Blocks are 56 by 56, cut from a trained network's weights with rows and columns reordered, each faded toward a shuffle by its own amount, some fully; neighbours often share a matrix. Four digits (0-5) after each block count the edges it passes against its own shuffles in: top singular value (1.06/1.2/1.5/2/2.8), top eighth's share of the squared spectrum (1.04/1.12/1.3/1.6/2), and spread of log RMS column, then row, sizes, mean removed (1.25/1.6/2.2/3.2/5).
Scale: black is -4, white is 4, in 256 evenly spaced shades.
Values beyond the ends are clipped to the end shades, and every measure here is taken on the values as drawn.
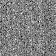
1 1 0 0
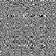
4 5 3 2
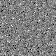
0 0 0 0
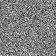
1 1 0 0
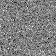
0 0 0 0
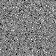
1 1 0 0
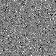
0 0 0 0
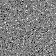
0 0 0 0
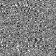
3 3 1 2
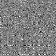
3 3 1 2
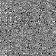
3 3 1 2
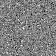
0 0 0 0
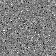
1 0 0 0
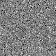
1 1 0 0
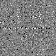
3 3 1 2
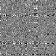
3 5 2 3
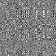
4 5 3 3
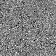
1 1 0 0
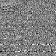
3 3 0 2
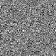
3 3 0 2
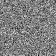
2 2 0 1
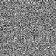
3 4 1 2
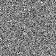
2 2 1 1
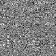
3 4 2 2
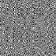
3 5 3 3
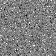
1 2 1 0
